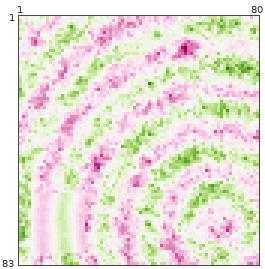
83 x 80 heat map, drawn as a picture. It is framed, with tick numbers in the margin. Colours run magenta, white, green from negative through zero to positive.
The halves do not mirror each other. The bottom left is the calmest part. In the bottom left lies a patch that is calmer than the rest. Rings spread out from the bottom right.
